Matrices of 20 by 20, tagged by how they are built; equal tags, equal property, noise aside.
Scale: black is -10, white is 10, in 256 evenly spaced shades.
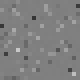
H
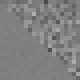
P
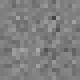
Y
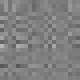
Y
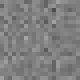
Y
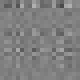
Y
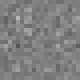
Y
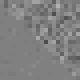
P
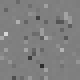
H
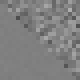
P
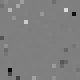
H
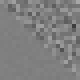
P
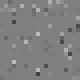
H
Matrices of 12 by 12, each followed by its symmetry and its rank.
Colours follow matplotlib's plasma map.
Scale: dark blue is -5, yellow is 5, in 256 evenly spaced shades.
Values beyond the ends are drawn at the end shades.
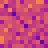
symmetric, full rank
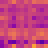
neither, rank two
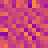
antisymmetric, rank two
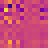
antisymmetric, rank two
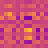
neither, rank two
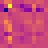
antisymmetric, rank two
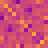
symmetric, full rank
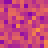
neither, full rank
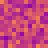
neither, full rank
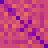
symmetric, full rank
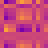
neither, rank one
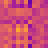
neither, rank two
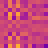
neither, rank two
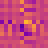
antisymmetric, rank two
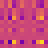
neither, rank one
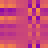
neither, rank one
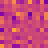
antisymmetric, rank two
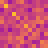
symmetric, full rank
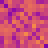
symmetric, full rank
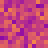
neither, full rank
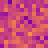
neither, full rank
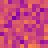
neither, full rank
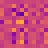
neither, rank two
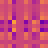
neither, rank one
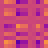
neither, rank one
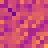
symmetric, full rank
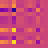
neither, rank one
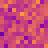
neither, full rank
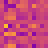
neither, rank two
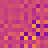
antisymmetric, rank two
